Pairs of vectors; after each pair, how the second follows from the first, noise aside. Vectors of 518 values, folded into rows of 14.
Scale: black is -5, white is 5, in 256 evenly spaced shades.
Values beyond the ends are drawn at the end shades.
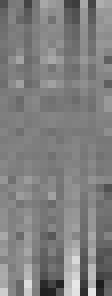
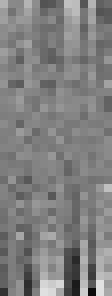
negated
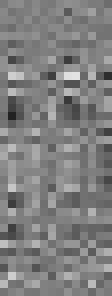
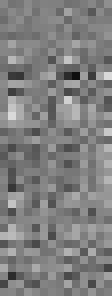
negated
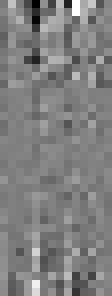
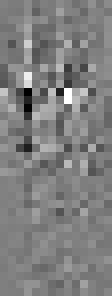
wrapped around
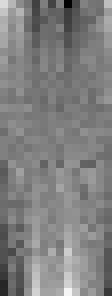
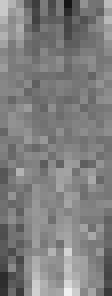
copied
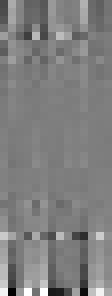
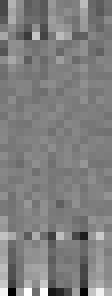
copied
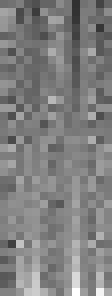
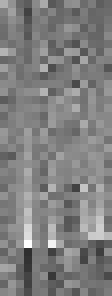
wrapped around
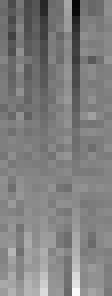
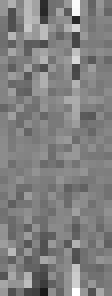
sign-scrambled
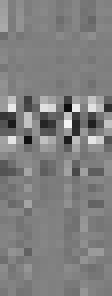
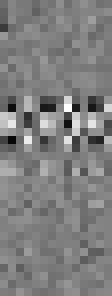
negated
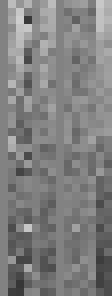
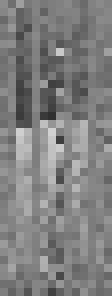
wrapped around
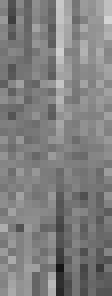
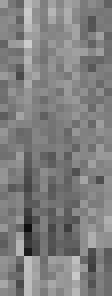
wrapped around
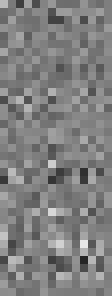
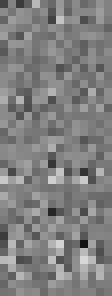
sign-scrambled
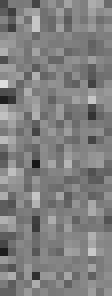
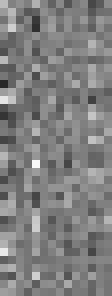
negated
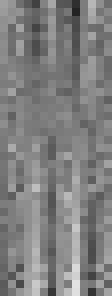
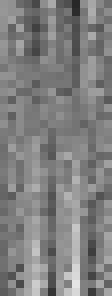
copied
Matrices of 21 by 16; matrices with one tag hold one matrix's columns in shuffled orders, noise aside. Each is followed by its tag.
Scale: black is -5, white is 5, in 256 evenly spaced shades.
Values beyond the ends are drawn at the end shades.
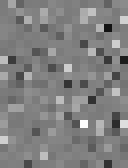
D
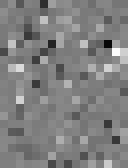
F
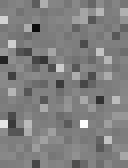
D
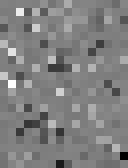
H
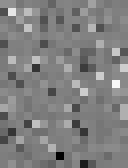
H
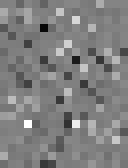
D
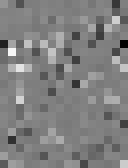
F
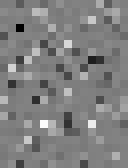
D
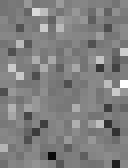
H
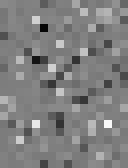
D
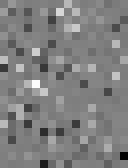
H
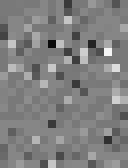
F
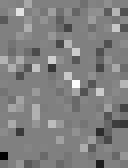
H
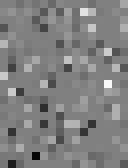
H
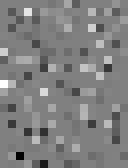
H
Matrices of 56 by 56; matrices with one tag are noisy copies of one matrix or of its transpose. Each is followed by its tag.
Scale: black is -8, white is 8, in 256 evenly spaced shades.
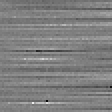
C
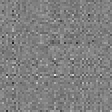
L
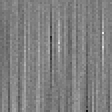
C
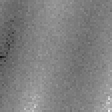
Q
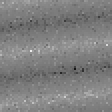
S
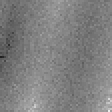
Q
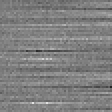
C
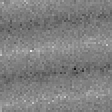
S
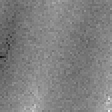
Q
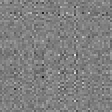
L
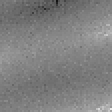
Q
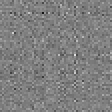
L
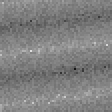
S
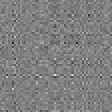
L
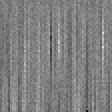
C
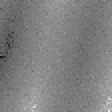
Q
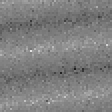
S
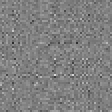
L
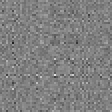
L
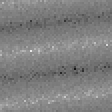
S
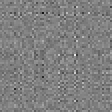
L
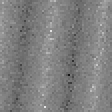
S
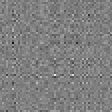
L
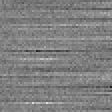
C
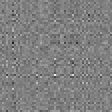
L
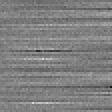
C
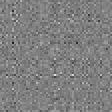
L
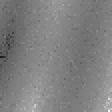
Q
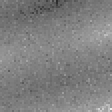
Q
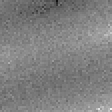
Q
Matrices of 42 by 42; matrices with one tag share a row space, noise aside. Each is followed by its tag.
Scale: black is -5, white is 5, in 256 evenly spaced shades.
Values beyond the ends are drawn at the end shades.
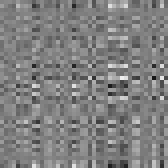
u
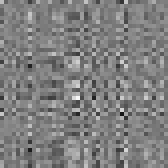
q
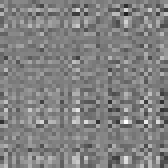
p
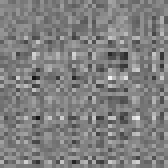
u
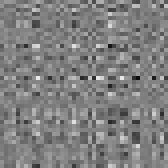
u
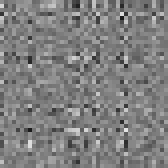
q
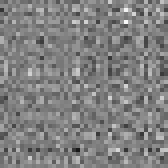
p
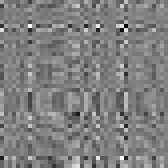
q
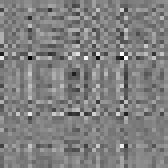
q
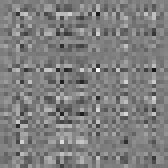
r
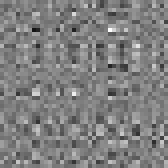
u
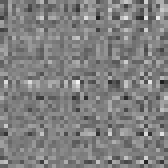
p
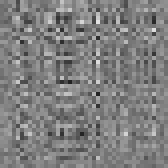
r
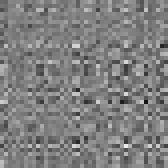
p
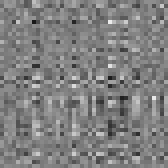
u
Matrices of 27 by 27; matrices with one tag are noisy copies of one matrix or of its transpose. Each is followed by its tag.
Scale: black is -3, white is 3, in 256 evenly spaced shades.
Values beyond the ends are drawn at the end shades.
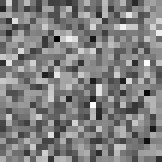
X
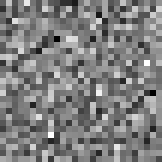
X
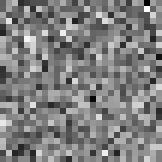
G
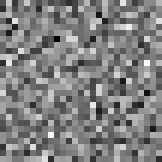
X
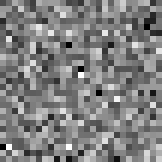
G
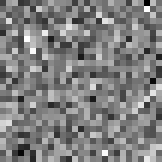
G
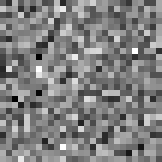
X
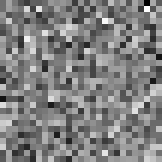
G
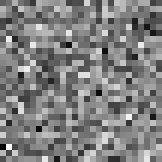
G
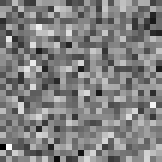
G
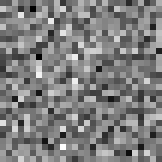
X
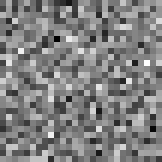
X
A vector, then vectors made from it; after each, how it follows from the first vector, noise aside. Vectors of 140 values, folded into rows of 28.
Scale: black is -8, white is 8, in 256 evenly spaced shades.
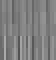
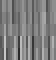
scaled up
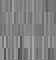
sign-scrambled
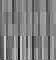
scaled up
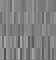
sign-scrambled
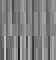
scaled up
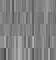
sign-scrambled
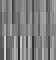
scaled up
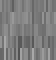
sign-scrambled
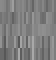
sign-scrambled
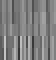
scaled up
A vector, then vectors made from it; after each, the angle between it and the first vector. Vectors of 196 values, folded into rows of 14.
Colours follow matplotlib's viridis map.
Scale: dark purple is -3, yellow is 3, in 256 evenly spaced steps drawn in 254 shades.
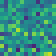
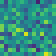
nearly parallel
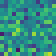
nearly parallel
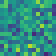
nearly opposite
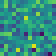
nearly opposite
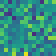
partly opposed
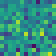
nearly parallel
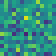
nearly opposite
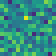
partly opposed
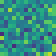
partly aligned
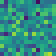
nearly parallel
